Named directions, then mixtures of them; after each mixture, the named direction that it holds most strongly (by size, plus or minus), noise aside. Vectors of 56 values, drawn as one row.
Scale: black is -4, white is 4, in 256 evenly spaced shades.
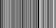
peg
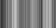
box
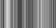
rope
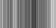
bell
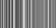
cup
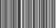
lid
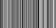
peg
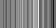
peg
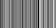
peg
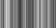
rope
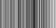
bell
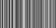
cup
